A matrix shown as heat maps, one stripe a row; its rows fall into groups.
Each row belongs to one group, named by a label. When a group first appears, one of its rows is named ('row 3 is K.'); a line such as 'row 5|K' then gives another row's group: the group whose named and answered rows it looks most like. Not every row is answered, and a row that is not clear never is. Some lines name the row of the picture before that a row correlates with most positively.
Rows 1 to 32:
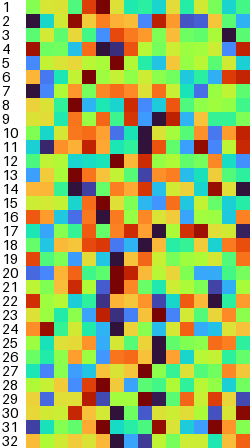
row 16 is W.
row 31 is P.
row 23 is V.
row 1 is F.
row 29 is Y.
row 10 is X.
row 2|P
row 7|P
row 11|X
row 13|P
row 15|F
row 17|Y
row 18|X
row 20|P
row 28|F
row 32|X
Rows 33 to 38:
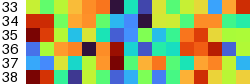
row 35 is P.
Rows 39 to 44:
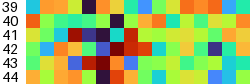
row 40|V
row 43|F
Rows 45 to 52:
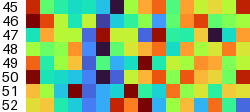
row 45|V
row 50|V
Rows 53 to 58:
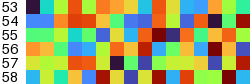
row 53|P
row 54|X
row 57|X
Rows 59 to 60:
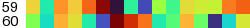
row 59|X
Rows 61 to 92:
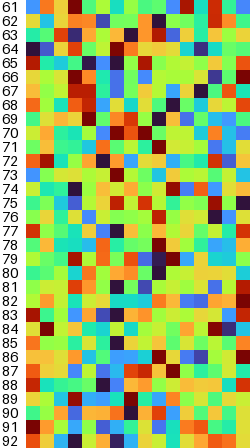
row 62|Y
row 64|P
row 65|V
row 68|W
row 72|W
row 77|V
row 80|Y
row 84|W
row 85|V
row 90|F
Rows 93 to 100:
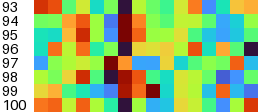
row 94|P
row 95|P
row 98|P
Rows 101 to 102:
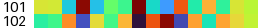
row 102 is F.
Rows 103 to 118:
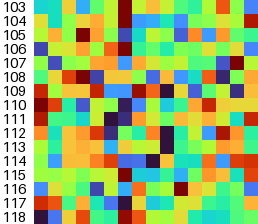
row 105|W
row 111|V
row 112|Y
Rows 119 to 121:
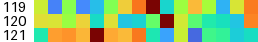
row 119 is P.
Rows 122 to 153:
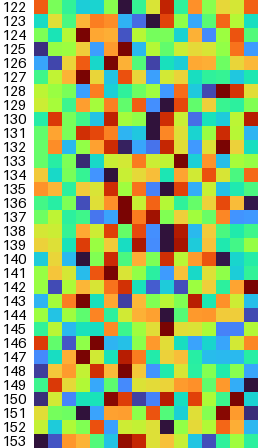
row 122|V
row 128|Y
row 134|V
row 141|F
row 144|Y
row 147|P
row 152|Y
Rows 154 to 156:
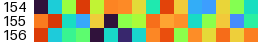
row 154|P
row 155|W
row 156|V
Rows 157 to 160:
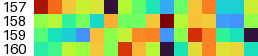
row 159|Y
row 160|Y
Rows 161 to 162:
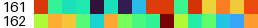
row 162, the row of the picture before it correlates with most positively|158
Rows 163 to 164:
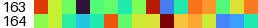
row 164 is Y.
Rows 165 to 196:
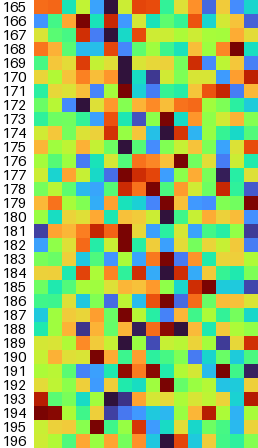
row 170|X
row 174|F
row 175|X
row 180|Y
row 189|X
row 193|V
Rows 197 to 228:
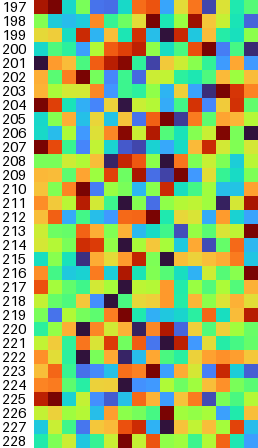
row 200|Y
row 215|Y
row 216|W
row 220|F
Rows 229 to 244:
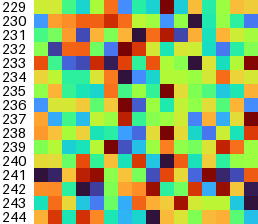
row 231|F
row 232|P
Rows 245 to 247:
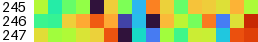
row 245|V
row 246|X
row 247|X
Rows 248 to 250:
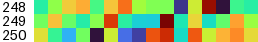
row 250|V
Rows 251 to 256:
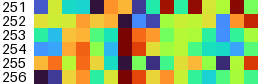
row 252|X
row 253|P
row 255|X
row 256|P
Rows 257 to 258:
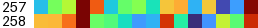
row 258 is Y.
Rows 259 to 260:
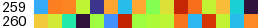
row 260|W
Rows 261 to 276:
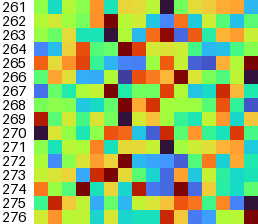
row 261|Y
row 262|F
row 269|V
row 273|F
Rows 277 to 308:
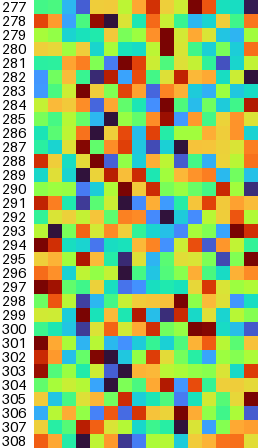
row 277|Y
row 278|W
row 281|P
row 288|W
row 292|Y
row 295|X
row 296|X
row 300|Y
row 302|W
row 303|V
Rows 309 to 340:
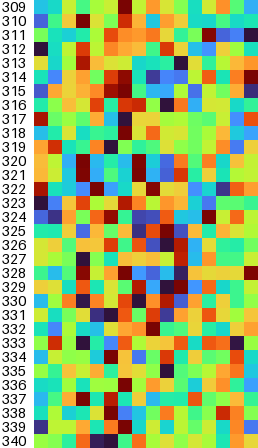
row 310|P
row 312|P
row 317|V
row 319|W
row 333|W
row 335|Y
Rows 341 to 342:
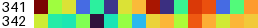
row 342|V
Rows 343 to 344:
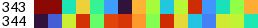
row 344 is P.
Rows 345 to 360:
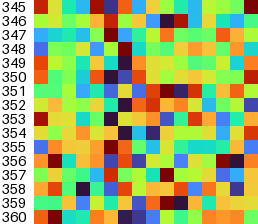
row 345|W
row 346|F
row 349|V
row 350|V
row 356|W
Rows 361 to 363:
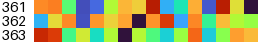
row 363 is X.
